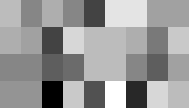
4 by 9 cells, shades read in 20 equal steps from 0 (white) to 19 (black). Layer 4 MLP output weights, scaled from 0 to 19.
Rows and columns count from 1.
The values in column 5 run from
5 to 14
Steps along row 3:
same up down down same up up down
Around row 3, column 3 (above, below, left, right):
14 19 9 11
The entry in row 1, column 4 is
9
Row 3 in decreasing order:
12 12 11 9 9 9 7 5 5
